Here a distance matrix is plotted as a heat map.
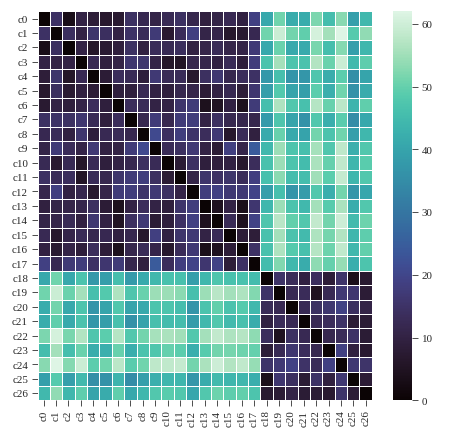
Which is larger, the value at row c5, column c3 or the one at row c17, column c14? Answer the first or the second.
the second
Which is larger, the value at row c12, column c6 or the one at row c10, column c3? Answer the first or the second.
the first
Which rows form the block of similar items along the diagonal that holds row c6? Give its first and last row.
c0 to c17
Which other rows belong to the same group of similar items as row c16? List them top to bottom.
c0, c1, c2, c3, c4, c5, c6, c7, c8, c9, c10, c11, c12, c13, c14, c15, c17
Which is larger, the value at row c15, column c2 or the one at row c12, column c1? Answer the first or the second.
the second
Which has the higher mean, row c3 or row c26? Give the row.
c26
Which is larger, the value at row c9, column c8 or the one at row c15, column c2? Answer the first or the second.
the first
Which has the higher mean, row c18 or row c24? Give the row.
c24
